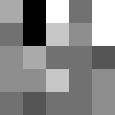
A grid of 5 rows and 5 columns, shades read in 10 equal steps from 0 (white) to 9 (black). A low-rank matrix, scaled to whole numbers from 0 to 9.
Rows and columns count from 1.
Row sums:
17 20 23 19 25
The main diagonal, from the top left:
3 9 5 5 4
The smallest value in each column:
3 3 0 4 0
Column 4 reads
5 4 5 5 5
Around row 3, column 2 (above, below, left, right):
9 4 4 5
